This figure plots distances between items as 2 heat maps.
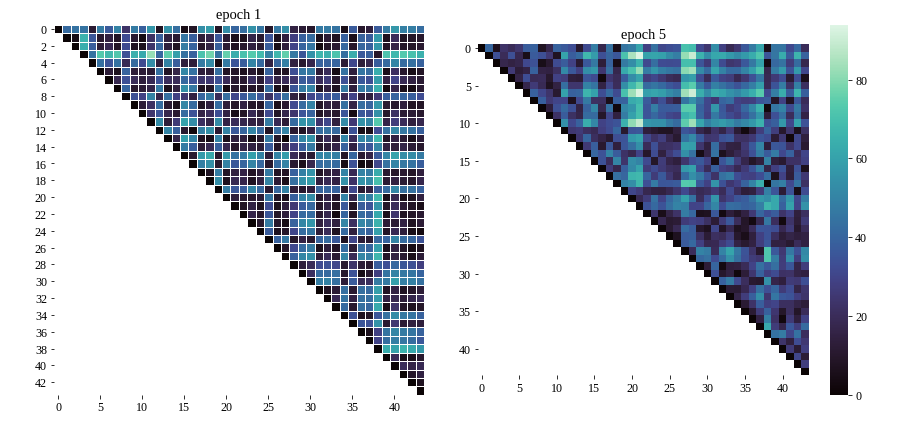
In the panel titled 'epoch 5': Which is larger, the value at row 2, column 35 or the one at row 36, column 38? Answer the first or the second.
the second
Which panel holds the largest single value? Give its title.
epoch 5
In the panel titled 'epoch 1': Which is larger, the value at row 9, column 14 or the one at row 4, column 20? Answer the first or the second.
the second
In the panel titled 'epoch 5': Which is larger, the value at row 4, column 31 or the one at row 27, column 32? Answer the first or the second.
the second
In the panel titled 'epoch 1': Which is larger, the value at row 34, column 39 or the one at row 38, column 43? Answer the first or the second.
the second
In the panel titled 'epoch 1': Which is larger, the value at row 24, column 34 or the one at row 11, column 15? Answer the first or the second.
the second
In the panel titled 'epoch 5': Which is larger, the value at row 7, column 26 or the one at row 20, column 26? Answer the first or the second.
the second
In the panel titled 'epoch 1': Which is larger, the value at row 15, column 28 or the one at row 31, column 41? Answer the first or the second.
the first
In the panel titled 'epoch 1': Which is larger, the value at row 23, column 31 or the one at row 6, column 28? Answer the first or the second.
the second
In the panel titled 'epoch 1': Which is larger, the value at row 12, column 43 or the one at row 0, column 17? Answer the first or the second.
the second
